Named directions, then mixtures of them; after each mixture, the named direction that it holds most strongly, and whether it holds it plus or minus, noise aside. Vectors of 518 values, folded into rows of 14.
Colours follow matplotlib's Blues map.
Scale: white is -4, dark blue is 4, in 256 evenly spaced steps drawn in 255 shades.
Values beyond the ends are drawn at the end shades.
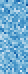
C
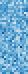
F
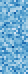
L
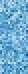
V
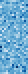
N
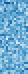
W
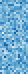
L, minus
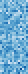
V, plus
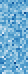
F, minus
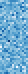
N, minus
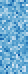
N, minus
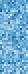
V, minus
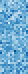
V, plus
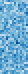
W, minus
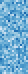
F, minus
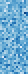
F, minus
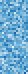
L, minus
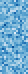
L, plus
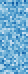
F, minus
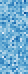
F, minus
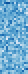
W, plus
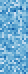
L, minus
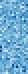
N, plus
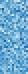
C, minus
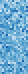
V, plus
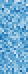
C, minus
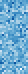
V, minus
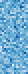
N, minus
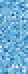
N, minus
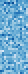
W, plus
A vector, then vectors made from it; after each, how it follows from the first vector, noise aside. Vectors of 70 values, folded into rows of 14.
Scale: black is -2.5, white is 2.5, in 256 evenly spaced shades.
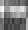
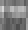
shrunk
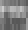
shrunk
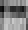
negated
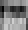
negated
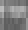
shrunk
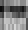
negated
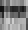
negated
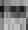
negated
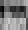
negated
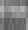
shrunk
